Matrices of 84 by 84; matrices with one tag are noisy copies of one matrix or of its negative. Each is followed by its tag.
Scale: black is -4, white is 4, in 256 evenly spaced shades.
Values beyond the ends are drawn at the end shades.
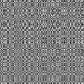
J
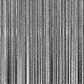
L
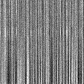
L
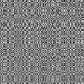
J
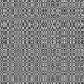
J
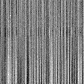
L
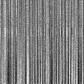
L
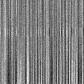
L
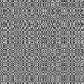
J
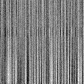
L
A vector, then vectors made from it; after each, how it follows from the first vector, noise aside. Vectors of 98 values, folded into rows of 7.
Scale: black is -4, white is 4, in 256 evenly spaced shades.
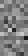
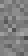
shrunk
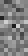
reversed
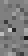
partly zeroed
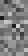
reversed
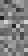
reversed
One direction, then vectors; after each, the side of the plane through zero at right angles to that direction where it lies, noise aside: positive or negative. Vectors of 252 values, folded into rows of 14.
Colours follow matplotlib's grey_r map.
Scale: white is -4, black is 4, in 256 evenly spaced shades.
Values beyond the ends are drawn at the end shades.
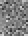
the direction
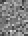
negative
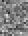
positive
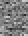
positive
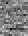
positive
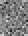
positive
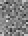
positive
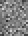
negative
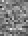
negative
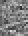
negative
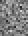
negative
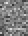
negative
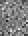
negative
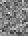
positive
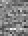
negative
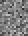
negative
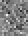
positive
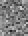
positive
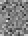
positive
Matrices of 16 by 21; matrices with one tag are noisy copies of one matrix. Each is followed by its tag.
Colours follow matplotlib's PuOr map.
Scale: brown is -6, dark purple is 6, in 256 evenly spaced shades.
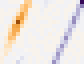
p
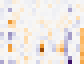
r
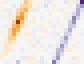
p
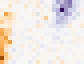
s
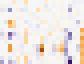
r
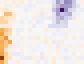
s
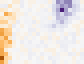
s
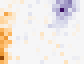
s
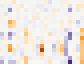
r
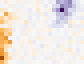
s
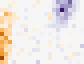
s
